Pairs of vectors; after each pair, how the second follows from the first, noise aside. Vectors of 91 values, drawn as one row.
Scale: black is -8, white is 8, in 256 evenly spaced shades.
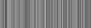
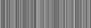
wrapped around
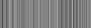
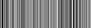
scaled up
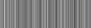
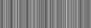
wrapped around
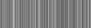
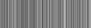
wrapped around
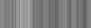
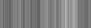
wrapped around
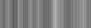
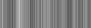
wrapped around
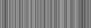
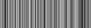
scaled up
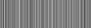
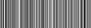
scaled up
